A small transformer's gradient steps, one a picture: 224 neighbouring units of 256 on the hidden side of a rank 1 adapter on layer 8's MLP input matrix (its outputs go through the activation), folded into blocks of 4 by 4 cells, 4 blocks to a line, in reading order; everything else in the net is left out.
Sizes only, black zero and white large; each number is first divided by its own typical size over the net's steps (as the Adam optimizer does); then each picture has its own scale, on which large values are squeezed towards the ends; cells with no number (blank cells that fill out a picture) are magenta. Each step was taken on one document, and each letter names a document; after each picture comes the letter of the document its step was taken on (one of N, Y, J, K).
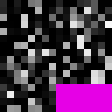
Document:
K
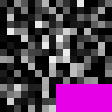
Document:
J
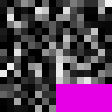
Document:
J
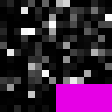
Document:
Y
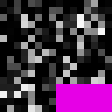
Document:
K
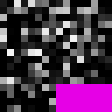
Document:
Y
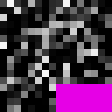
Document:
Y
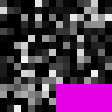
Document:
K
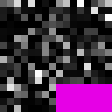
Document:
Y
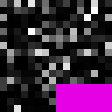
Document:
Y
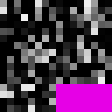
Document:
K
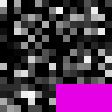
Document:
K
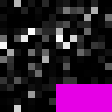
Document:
Y
